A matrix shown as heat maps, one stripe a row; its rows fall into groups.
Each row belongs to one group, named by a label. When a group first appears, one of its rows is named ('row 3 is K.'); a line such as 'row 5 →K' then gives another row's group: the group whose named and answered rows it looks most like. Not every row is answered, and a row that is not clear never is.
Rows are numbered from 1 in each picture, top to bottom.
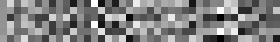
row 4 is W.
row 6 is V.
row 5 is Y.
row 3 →V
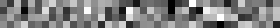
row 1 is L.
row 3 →Y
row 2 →Y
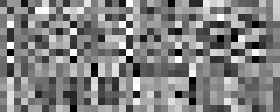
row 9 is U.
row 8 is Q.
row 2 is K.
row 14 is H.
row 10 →L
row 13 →W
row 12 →W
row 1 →Y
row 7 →U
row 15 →W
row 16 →U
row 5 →Q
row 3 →Y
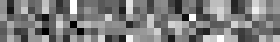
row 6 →Y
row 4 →U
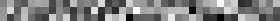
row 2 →W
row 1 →Y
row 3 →V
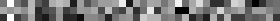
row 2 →H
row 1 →U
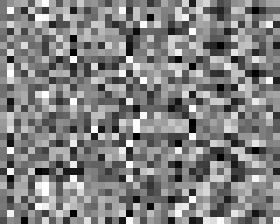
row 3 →K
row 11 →U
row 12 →Y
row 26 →Q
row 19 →W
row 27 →K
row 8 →U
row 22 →U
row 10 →W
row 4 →Y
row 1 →K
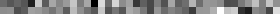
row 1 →L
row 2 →Y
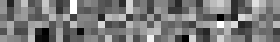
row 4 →Y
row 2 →Q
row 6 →H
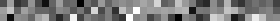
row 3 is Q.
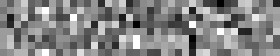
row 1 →V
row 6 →W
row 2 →K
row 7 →W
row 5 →Y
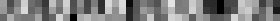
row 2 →V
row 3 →U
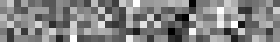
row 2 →Y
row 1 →W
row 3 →H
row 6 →Q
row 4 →Y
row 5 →L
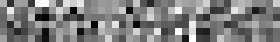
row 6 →H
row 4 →L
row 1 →K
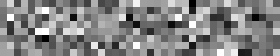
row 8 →Y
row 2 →K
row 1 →W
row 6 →H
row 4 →L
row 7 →W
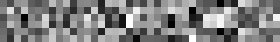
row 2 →W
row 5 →V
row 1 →V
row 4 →Y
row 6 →L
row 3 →Y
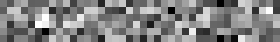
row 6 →V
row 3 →K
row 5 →H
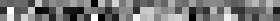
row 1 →L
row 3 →W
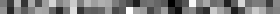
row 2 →Q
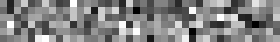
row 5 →W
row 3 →Y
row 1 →Q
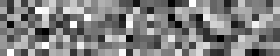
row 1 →L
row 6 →V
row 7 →K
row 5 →H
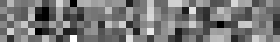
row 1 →U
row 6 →Q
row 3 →H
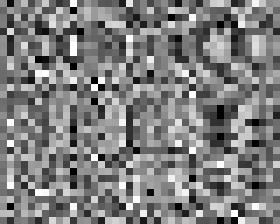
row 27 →U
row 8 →Q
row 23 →W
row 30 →Q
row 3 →L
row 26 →W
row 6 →Q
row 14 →H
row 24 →Y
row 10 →U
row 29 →W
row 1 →Q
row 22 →L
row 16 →V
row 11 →K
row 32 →V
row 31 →Y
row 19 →U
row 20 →V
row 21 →U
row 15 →L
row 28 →K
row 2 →U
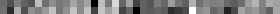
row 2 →L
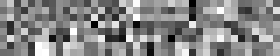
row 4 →L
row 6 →Y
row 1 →W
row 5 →Q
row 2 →Y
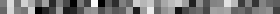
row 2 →H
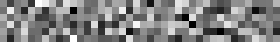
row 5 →V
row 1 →K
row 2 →U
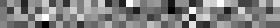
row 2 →L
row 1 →Y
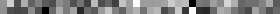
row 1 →W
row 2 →H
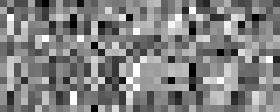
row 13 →W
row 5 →W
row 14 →Q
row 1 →H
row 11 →W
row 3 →U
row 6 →K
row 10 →W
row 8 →V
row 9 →Y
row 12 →Y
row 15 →Q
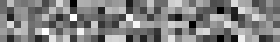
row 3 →Q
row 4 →W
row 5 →K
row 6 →V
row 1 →U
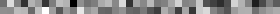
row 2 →K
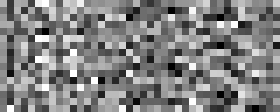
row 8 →Q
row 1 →K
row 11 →Q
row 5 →H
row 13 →K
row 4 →Y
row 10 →L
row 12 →W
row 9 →K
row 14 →V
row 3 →V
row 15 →L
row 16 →U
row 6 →K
